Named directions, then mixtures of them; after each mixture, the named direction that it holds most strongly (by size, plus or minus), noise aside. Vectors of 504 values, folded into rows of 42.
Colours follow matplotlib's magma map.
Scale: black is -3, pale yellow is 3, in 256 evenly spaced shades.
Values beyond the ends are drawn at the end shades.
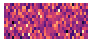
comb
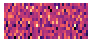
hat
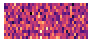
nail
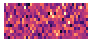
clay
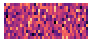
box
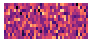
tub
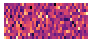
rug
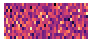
rug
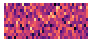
clay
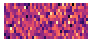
clay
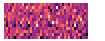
hat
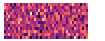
nail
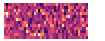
box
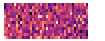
nail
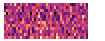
nail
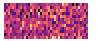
tub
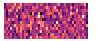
nail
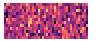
box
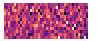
hat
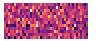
hat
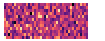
nail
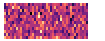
nail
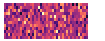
tub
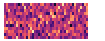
clay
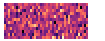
tub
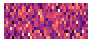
comb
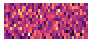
comb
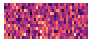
nail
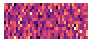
hat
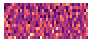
hat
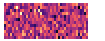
tub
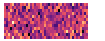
comb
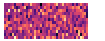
tub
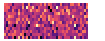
hat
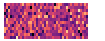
rug
